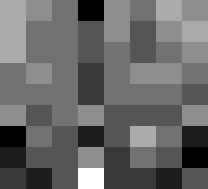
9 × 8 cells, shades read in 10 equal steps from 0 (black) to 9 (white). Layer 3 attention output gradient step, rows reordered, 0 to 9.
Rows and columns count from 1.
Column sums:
34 33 33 30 32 34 35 32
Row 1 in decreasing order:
6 6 5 5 5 4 4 0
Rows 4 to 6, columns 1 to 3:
4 5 4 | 4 4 4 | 5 3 4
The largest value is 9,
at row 9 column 4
